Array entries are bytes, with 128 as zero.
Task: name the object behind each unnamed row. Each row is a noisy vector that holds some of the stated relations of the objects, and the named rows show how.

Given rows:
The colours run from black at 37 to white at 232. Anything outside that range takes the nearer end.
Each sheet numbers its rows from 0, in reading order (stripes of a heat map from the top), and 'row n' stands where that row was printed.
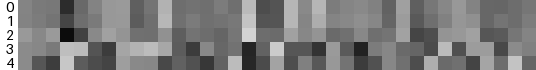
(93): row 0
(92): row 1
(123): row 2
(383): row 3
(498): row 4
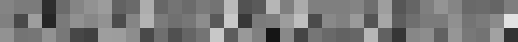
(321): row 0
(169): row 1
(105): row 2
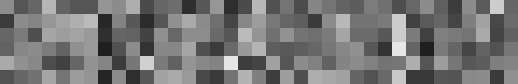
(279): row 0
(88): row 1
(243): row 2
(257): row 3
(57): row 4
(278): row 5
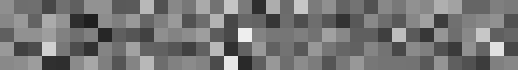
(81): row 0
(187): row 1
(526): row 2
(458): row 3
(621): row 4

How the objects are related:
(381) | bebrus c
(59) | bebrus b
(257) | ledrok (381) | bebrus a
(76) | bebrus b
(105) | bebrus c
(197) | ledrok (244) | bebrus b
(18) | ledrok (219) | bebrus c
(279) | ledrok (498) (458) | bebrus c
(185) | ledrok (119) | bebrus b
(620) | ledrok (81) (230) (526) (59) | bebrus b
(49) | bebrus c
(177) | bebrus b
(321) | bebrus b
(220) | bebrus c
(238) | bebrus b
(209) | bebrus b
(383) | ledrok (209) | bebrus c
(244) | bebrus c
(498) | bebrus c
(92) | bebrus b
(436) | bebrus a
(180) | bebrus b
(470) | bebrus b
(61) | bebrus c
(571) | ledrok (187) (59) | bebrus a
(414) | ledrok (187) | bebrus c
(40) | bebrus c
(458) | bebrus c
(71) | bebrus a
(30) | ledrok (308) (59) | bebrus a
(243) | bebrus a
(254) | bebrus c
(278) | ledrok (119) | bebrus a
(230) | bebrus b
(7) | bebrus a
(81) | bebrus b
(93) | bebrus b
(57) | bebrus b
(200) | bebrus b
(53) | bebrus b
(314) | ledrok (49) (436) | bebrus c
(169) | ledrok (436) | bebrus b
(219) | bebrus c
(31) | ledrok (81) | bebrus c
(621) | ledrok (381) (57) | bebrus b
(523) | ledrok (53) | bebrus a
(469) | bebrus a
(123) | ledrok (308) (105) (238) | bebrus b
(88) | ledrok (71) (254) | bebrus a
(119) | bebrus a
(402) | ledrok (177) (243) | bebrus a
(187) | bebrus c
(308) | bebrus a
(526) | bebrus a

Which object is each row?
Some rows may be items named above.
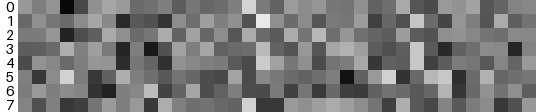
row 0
(123)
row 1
(308)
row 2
(620)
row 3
(119)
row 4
(30)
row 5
(244)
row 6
(414)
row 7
(185)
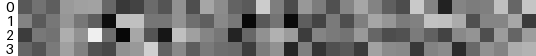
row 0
(436)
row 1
(219)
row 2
(523)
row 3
(314)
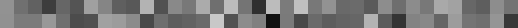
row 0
(81)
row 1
(105)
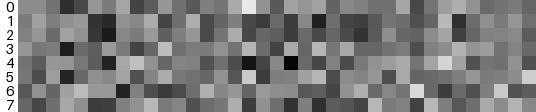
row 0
(238)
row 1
(414)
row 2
(187)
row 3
(230)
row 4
(18)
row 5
(169)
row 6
(71)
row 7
(49)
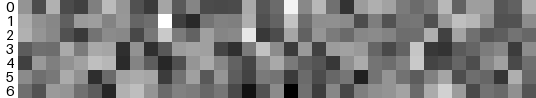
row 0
(197)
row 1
(209)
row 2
(57)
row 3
(278)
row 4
(88)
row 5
(31)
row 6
(18)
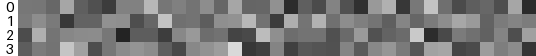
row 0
(381)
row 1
(59)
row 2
(571)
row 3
(254)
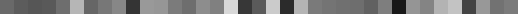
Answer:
(53)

